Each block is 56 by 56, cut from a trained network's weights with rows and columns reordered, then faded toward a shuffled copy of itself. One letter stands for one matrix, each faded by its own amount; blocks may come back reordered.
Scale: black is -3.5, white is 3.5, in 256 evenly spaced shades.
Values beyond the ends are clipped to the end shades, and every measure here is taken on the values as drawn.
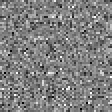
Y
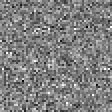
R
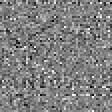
Y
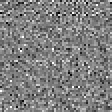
Y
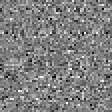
Y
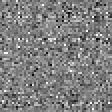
Y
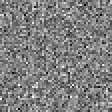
R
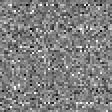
Y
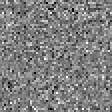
Y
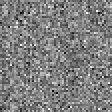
R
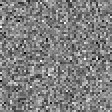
R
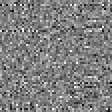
Y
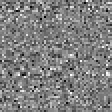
Y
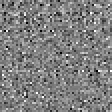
Y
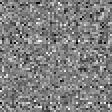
Y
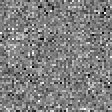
Y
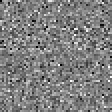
Y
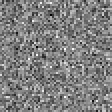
R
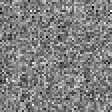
R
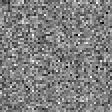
R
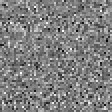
Y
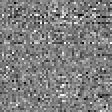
Y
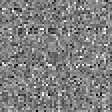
Y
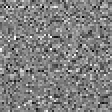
Y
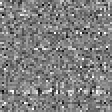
Y
